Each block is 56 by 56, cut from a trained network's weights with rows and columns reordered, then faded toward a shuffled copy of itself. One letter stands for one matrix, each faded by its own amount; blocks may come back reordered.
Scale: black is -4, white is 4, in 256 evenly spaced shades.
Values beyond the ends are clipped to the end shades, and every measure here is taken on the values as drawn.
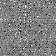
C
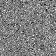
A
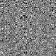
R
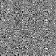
R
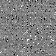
C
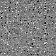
C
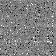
C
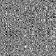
R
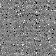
C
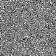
A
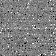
C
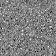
A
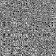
R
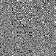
R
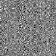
R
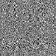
R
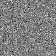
A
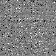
C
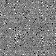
C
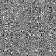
R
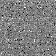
C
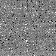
C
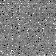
C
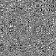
R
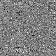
A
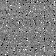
C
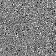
A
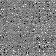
C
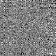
R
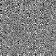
R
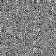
R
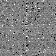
C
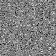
A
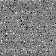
C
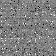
C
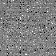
C
